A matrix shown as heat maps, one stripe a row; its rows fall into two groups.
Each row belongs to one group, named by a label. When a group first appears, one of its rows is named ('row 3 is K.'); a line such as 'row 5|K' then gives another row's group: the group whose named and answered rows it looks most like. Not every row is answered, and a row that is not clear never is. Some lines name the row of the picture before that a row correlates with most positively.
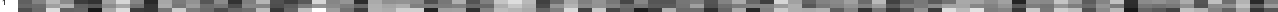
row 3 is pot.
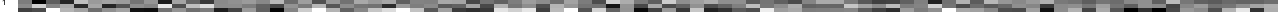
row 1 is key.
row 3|pot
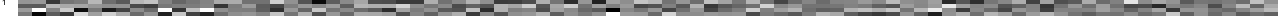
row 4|key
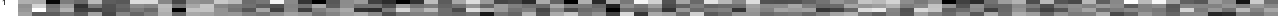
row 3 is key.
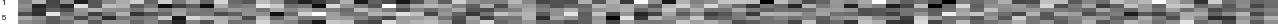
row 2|key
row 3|key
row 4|pot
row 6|key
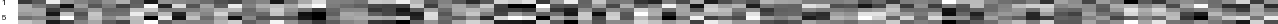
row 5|pot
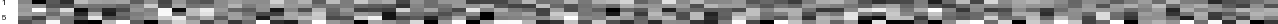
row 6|pot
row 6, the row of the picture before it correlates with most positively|1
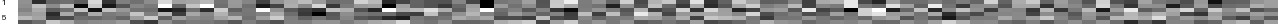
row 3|key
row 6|pot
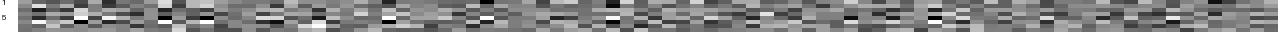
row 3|key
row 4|pot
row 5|key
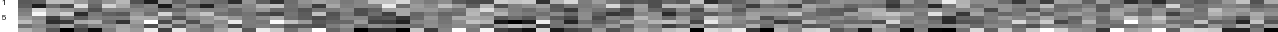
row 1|pot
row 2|key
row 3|key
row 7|pot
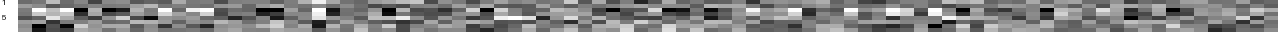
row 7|key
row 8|key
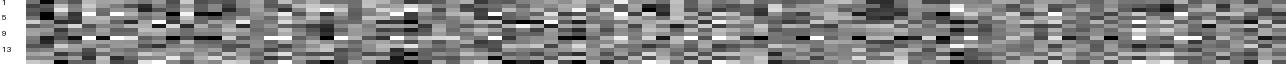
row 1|key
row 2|pot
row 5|key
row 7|pot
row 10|key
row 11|key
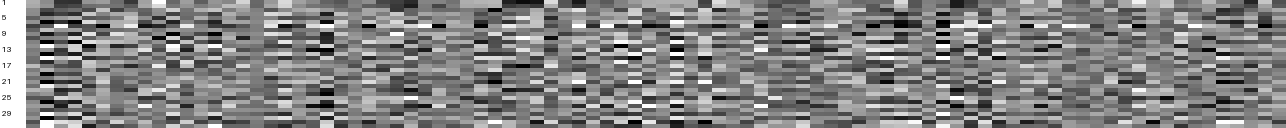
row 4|key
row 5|pot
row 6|key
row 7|pot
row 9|key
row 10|pot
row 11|key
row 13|pot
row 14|key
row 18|key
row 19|key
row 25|pot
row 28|key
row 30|key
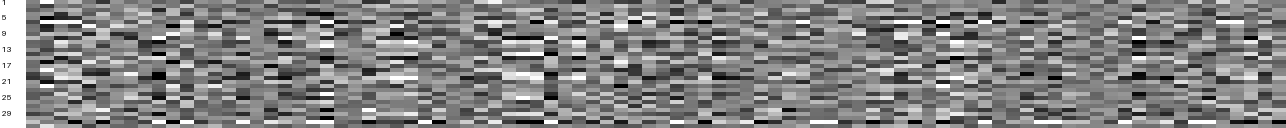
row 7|key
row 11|pot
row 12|pot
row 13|key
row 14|pot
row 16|key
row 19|pot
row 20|pot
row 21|key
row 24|pot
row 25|pot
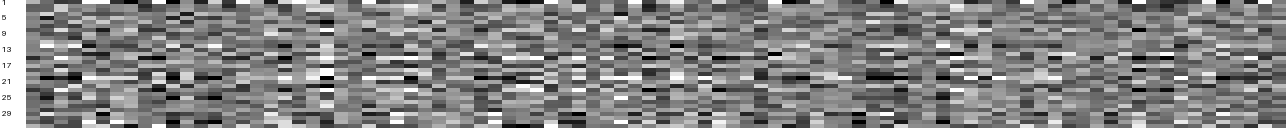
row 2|pot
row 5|key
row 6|pot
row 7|key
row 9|key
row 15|pot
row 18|pot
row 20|key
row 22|pot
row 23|pot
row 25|key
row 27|pot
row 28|key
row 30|key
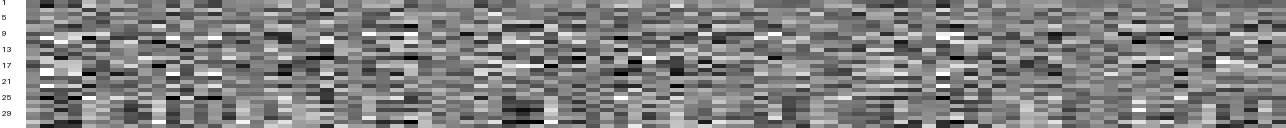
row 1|key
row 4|key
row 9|pot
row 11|pot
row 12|key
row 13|key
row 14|key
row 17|pot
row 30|pot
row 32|key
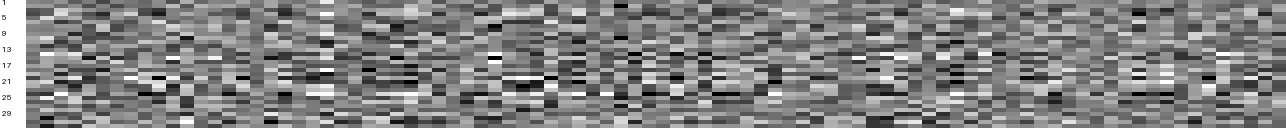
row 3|pot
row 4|pot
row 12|key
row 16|key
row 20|pot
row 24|pot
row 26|pot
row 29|key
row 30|key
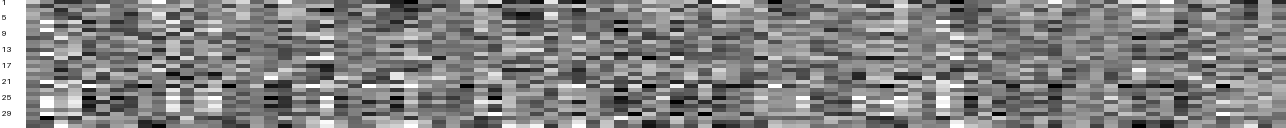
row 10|pot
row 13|pot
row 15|pot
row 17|pot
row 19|key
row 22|pot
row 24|pot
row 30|key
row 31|pot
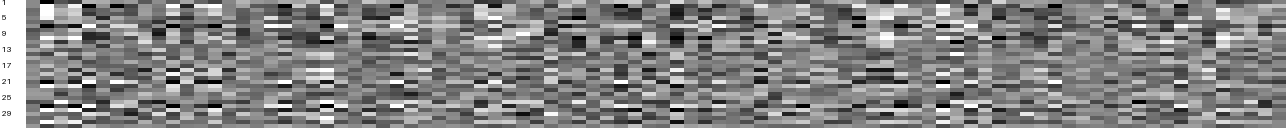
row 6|pot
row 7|key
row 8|pot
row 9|pot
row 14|pot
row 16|pot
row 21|key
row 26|pot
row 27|key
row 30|pot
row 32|key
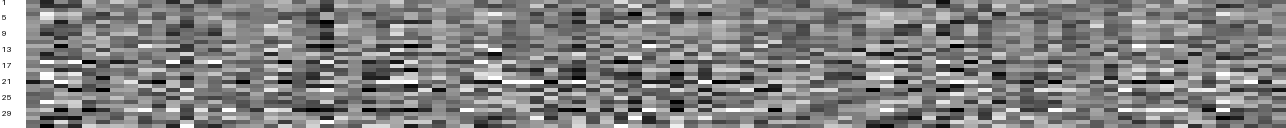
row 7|key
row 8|key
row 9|key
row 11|pot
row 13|key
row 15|key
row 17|key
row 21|pot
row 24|pot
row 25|key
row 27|pot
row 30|key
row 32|key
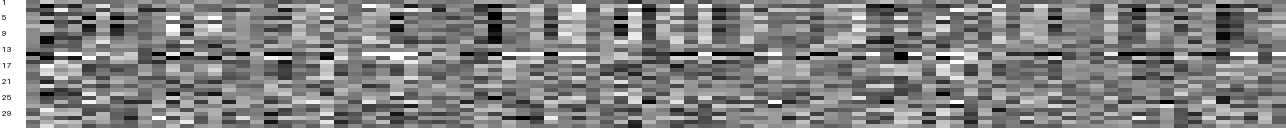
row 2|key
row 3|pot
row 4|key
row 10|key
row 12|key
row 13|pot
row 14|pot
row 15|key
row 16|pot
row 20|pot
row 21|key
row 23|key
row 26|pot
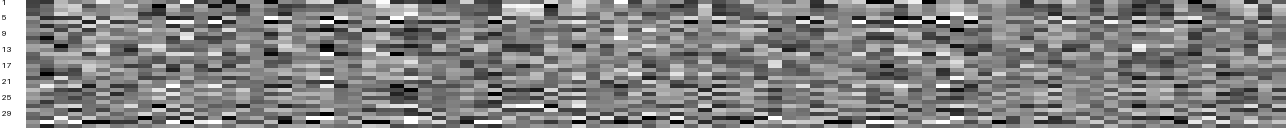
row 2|pot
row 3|pot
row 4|pot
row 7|key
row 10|key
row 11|key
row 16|pot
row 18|key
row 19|key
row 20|pot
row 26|key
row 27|pot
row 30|pot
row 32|key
